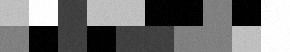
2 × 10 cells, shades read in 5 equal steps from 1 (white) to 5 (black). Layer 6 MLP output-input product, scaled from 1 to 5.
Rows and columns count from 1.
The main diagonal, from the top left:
2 5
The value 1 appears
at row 1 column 2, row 1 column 10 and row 2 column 10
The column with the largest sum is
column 6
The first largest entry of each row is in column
6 2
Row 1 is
2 1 4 2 2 5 5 3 5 1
